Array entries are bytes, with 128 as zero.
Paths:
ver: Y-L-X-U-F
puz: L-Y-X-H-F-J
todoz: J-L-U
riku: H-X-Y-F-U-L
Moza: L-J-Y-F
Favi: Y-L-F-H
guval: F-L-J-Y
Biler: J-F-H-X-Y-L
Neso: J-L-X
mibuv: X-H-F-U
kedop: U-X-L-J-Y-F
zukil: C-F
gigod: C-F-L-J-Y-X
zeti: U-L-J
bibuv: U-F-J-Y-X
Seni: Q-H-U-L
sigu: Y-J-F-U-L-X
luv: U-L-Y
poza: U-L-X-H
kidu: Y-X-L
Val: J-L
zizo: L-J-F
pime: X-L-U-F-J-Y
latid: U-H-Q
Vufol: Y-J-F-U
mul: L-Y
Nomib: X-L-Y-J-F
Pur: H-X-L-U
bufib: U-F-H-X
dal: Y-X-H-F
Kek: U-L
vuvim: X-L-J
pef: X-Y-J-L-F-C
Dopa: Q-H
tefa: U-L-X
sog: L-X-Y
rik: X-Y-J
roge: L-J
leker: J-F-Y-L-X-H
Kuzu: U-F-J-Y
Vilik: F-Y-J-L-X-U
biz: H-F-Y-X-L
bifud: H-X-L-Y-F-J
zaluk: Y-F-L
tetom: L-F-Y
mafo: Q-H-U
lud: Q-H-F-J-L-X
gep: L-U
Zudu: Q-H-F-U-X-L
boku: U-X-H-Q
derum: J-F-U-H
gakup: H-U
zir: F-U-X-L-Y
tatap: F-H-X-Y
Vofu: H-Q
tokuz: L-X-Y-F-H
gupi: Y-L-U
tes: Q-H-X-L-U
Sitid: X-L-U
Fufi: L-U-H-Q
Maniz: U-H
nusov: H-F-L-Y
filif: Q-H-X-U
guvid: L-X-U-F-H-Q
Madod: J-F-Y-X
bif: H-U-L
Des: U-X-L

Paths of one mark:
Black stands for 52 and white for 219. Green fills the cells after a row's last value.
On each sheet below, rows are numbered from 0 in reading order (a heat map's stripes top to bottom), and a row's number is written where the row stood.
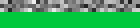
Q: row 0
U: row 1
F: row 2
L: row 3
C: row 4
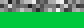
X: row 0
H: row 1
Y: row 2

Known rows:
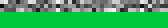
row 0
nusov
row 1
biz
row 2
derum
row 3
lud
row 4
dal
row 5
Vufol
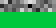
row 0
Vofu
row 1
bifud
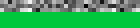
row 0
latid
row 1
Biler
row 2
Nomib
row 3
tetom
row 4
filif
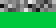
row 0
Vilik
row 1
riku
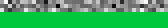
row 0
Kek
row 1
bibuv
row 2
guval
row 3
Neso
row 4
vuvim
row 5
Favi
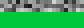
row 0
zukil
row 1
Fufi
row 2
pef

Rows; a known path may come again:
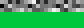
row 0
pime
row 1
Kuzu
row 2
mibuv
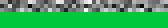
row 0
Nomib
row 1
bifud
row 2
biz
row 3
Favi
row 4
zizo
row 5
roge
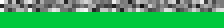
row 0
derum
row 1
filif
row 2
latid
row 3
dal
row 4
tokuz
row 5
Vilik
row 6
Dopa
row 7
luv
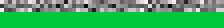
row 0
todoz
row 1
Val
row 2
Sitid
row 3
sog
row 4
Fufi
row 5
zaluk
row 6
nusov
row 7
zeti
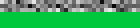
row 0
Madod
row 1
sigu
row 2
gep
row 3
gigod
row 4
gakup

